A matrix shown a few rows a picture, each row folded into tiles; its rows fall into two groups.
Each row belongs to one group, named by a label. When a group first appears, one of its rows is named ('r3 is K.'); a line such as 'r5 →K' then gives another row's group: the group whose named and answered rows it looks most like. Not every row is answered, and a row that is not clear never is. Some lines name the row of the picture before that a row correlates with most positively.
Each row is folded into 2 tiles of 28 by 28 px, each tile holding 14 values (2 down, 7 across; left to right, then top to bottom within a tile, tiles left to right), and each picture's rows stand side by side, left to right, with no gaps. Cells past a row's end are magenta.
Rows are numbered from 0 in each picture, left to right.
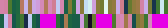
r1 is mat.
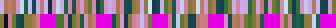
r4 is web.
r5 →mat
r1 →mat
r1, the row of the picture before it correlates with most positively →0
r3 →web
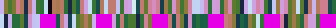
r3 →mat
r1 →mat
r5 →web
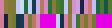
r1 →web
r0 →web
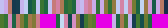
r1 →mat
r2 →web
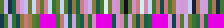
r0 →mat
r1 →mat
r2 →mat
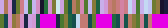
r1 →mat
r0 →mat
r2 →web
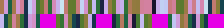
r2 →mat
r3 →mat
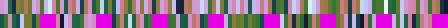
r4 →web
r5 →web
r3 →mat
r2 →mat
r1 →web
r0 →mat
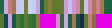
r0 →web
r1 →web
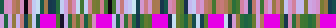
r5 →web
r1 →web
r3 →mat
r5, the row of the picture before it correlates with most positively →0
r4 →web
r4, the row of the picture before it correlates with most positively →1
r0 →web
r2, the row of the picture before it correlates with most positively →1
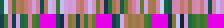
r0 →mat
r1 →web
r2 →mat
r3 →mat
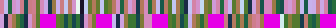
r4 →web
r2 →web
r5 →web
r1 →web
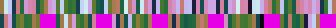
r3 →web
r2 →web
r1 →mat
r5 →mat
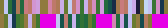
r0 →mat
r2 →web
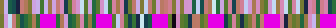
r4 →mat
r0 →mat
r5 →web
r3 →web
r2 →mat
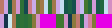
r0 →web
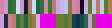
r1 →web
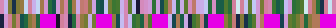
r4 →web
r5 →mat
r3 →web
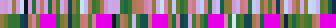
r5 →web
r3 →mat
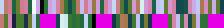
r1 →mat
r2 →mat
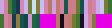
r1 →web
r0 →mat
